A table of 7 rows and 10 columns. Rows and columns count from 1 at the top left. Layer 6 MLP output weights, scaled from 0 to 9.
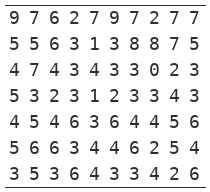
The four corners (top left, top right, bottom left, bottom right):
9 7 3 6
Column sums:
35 38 31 26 24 30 34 23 32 34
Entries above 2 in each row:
8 9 8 7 10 9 9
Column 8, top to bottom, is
2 8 0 3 4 2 4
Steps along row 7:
up down up down down same up down up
